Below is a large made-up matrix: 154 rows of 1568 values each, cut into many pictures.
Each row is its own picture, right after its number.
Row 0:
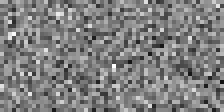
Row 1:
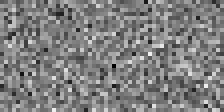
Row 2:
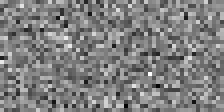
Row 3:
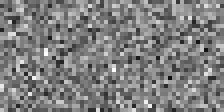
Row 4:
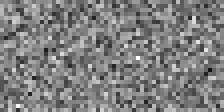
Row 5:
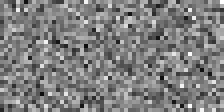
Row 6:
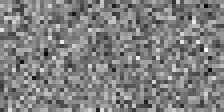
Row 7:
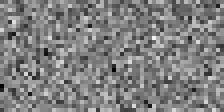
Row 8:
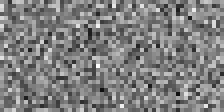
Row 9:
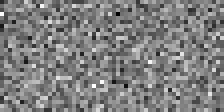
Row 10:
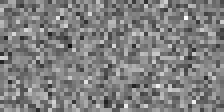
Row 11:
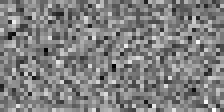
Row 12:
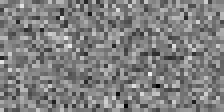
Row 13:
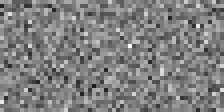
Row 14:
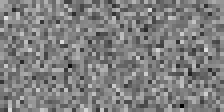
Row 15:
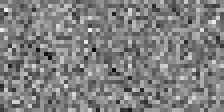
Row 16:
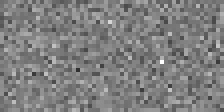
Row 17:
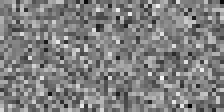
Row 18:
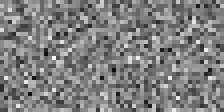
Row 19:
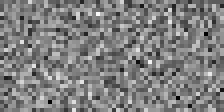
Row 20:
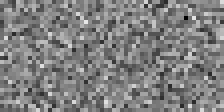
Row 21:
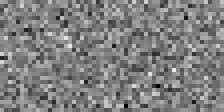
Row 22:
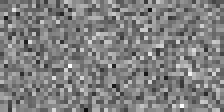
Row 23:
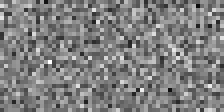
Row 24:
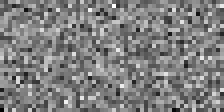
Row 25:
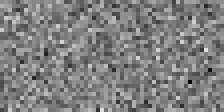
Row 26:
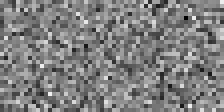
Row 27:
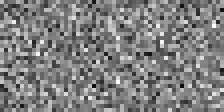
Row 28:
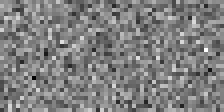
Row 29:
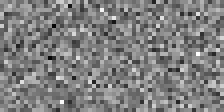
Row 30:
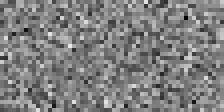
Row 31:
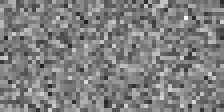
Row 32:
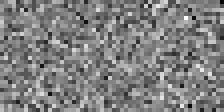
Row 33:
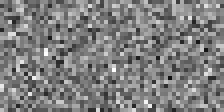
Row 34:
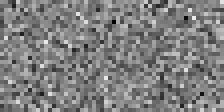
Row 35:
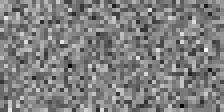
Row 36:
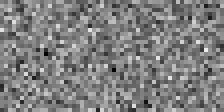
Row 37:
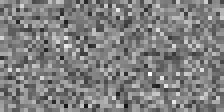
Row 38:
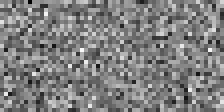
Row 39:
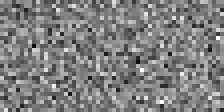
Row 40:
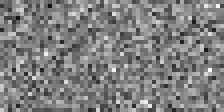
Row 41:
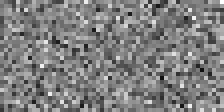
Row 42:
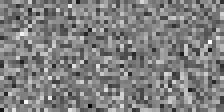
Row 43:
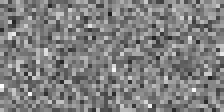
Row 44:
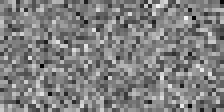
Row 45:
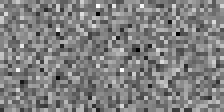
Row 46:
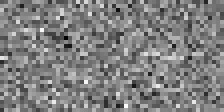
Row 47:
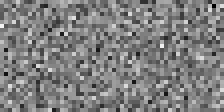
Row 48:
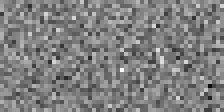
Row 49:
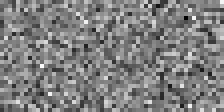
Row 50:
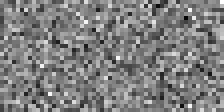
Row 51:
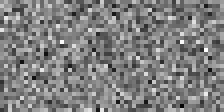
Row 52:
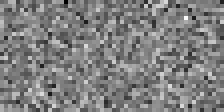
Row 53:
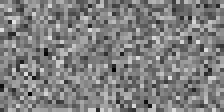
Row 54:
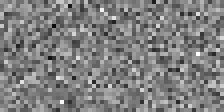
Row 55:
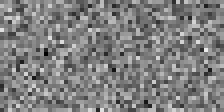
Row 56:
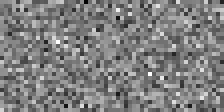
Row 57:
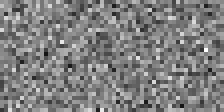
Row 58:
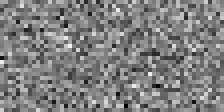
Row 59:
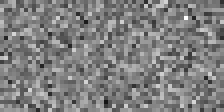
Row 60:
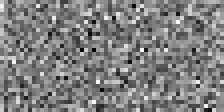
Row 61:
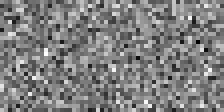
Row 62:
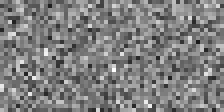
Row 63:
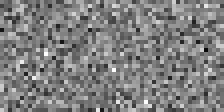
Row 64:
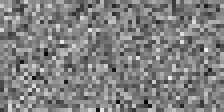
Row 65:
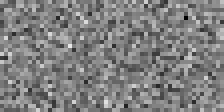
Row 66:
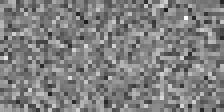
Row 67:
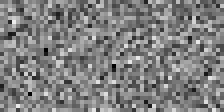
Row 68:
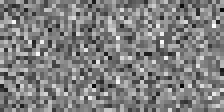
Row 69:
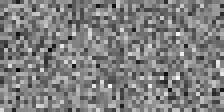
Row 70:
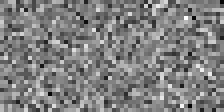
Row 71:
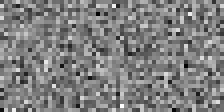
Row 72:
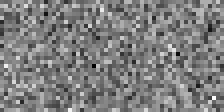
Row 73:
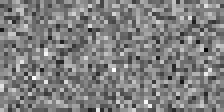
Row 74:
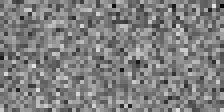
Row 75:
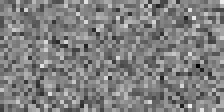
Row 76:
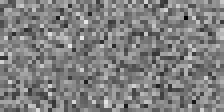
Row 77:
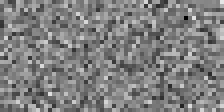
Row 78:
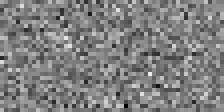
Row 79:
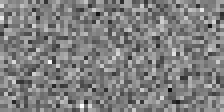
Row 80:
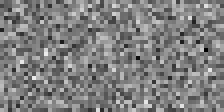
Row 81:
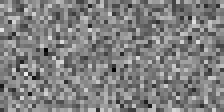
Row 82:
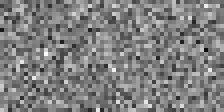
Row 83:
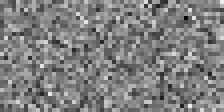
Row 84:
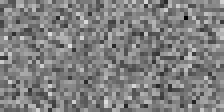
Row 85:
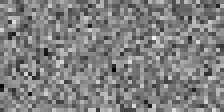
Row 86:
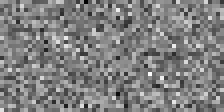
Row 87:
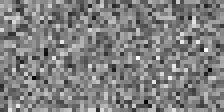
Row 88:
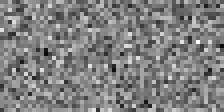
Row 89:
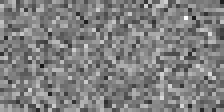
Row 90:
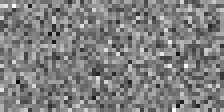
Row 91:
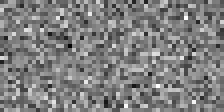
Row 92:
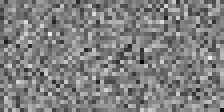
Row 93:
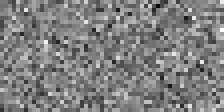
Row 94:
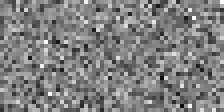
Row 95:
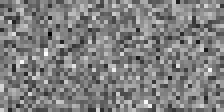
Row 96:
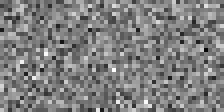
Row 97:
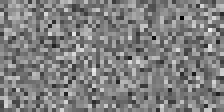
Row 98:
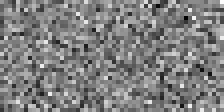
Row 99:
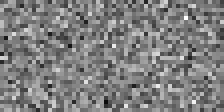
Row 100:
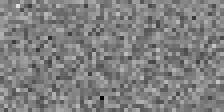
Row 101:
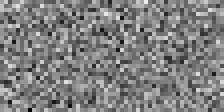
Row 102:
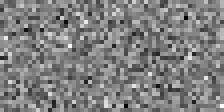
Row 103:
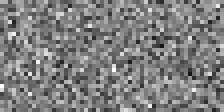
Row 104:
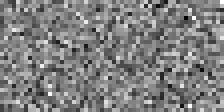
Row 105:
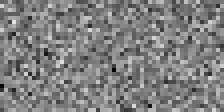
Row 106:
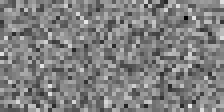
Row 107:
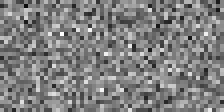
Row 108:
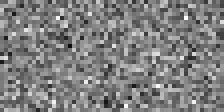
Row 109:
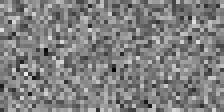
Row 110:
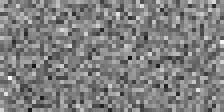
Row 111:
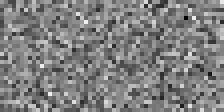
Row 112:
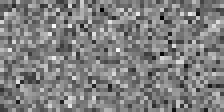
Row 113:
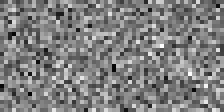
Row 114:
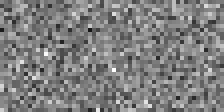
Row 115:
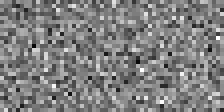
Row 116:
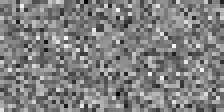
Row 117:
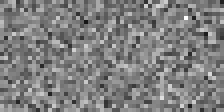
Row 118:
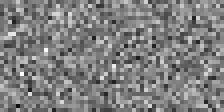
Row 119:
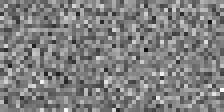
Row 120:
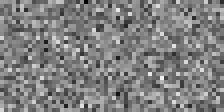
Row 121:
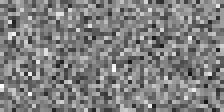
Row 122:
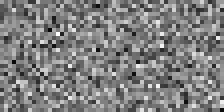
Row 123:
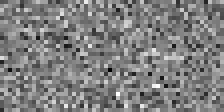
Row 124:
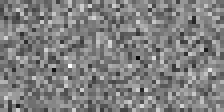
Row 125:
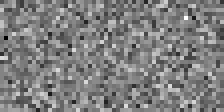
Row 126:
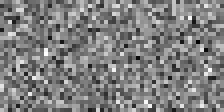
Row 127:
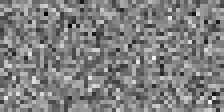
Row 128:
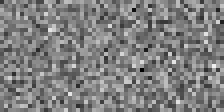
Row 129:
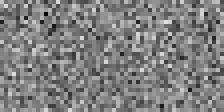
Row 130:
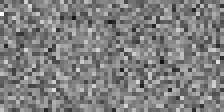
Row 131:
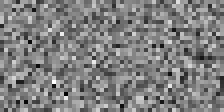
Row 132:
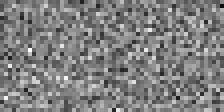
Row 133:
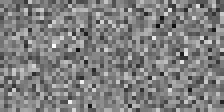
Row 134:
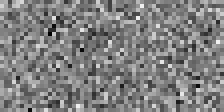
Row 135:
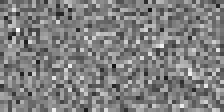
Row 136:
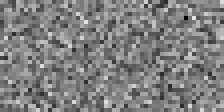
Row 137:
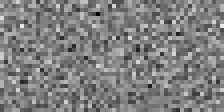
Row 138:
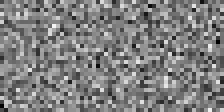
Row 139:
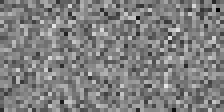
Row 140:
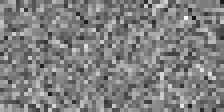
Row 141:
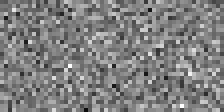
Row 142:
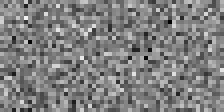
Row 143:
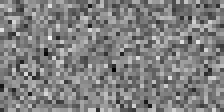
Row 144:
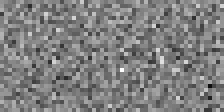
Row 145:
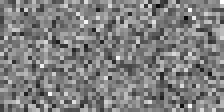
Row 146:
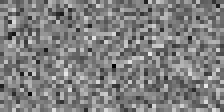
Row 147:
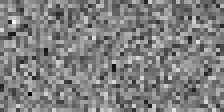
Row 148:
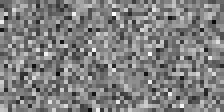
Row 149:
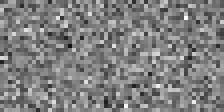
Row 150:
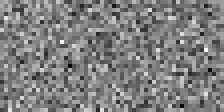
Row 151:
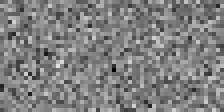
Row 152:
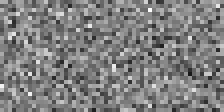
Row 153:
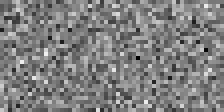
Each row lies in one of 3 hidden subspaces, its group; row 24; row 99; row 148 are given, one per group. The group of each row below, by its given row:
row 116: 99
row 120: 99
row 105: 148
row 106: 99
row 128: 24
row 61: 148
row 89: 99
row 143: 148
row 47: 24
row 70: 99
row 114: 148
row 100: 24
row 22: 148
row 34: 99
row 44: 99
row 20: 99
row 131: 24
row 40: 148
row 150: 148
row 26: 99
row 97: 24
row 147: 148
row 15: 148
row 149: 99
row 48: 24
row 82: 148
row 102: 99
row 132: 24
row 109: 148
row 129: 24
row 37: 99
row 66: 99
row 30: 99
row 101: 24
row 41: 99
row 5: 99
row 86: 99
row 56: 99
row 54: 24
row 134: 24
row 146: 148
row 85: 148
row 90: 24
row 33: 148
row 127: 24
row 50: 99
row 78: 99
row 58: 99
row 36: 148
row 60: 24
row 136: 99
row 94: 99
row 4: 148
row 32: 99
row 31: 99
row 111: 99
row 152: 148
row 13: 24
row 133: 24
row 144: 24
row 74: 24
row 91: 99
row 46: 99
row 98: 99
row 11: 148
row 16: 24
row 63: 148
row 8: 24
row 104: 99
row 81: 148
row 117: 99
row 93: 99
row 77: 99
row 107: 24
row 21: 99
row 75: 99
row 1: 148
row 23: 24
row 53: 148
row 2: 99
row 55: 148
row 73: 148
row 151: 148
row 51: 148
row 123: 99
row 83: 99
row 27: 24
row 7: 148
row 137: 24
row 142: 24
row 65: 99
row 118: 148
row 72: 24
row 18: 148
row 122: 24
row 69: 24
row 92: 24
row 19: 24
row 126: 148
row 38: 24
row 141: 148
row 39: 24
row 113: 148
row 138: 24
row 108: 99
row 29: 24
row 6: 148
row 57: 148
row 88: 148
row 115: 24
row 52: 99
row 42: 24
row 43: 148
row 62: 148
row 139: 24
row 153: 148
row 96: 148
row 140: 99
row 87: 148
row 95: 148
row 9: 24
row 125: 99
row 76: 99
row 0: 148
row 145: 99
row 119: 24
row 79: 24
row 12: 99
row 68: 24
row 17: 99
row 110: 24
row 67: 148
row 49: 99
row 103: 148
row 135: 148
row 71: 24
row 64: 148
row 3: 148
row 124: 148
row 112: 24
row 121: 148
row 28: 148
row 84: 99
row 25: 148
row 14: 148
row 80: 148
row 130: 24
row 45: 24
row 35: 148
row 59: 99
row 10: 99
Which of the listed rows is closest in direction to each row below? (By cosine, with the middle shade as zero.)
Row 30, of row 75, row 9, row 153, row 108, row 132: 75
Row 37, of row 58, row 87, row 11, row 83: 58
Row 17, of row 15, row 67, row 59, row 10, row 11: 59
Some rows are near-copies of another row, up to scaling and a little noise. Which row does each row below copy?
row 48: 144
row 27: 68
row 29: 54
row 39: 115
